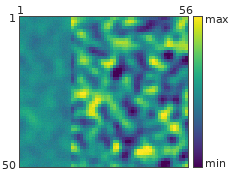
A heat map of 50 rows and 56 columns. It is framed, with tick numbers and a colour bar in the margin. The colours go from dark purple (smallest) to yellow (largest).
Overall the values sit about 50% of the way up the scale. A vertical seam about 30% of the way across splits the table, and the left part is calmer. The texture is blotchy. The halves do not mirror each other. No overall slope runs across the table. There are no regular stripes.
